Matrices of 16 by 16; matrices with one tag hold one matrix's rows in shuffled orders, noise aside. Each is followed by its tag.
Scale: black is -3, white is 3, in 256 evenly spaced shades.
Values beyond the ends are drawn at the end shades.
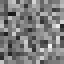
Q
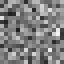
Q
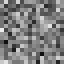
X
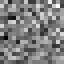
Q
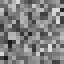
Q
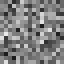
X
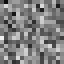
X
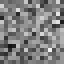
Q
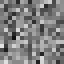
X
